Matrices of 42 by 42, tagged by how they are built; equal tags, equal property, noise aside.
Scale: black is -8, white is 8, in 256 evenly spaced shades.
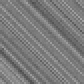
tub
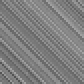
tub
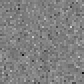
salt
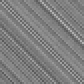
tub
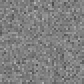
salt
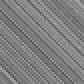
tub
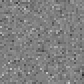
salt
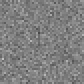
salt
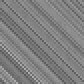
tub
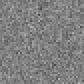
salt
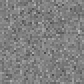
salt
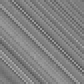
tub
